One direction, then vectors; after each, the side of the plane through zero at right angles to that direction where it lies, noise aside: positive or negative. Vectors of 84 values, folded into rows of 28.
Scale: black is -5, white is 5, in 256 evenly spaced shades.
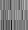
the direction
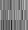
positive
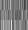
negative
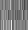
negative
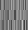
positive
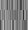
negative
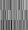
positive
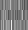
negative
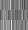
negative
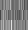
negative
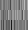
positive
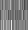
negative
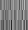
positive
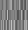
negative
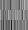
positive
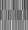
negative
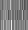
negative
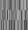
positive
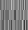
positive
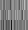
positive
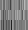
positive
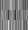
negative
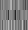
negative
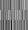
positive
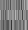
positive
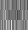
negative
